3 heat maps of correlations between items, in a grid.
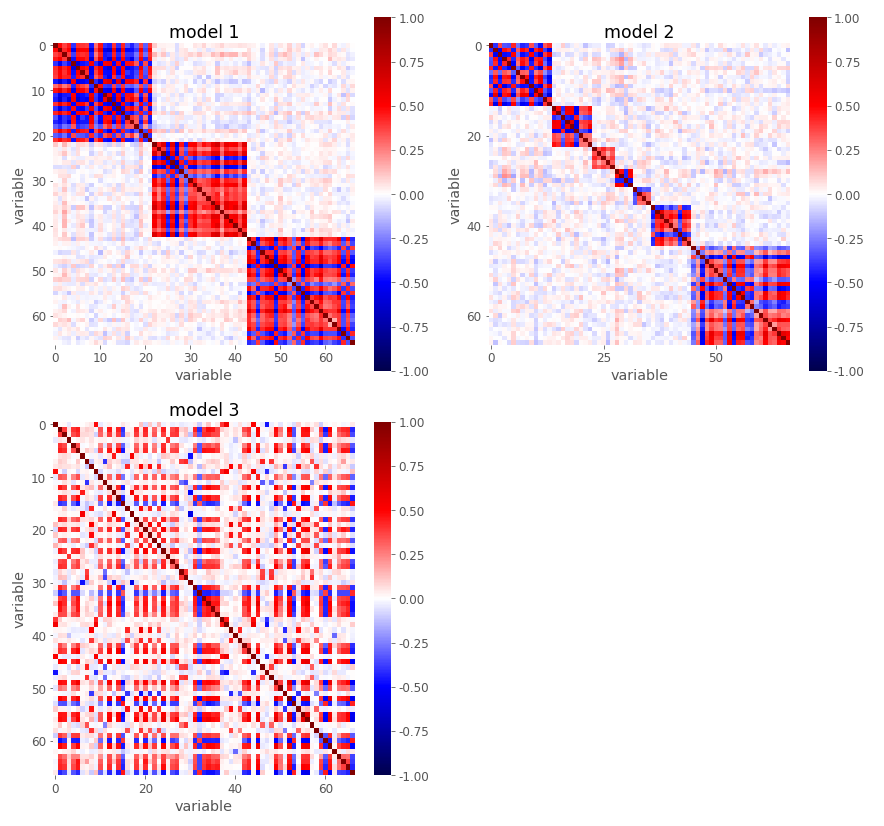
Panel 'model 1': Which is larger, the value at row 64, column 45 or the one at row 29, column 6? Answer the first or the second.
the first
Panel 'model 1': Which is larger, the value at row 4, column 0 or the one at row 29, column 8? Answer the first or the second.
the second
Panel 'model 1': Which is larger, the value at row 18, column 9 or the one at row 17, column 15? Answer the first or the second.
the first
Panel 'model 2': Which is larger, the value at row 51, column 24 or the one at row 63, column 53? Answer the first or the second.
the second
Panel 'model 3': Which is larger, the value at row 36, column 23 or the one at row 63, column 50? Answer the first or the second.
the second
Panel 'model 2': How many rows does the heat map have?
67
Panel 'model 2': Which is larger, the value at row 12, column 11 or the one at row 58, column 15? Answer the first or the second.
the second
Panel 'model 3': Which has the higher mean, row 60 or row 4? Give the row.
4
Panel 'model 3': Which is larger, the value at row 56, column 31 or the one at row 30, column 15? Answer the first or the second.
the first
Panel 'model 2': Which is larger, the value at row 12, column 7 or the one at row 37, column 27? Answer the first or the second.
the second
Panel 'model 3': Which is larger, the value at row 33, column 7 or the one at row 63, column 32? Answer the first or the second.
the first
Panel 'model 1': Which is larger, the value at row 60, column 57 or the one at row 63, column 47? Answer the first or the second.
the second
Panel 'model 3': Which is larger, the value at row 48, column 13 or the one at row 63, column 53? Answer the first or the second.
the first
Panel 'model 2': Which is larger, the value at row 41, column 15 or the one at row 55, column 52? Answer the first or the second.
the first
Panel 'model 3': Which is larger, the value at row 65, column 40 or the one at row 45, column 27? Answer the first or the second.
the second
